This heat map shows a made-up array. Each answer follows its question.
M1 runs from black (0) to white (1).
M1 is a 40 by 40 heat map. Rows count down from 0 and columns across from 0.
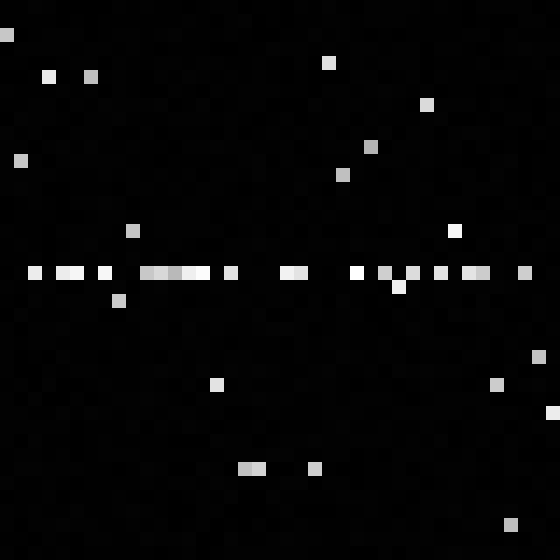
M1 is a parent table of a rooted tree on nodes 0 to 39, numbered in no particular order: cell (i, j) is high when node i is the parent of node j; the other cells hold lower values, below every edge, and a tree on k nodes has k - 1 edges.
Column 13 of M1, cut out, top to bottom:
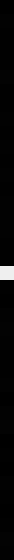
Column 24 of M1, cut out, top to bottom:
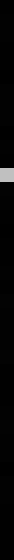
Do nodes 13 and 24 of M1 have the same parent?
no
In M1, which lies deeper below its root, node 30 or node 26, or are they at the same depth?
the same depth
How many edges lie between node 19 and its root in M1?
0
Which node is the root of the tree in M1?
19
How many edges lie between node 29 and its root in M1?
1
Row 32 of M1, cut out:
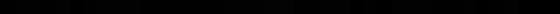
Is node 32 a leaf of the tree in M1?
yes
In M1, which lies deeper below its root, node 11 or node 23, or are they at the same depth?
node 23
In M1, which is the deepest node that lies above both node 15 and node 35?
27
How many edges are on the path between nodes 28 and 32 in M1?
4
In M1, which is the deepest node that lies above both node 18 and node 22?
33
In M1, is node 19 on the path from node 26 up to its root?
yes
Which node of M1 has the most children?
19
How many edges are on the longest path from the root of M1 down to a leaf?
2
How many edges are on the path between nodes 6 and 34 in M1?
3
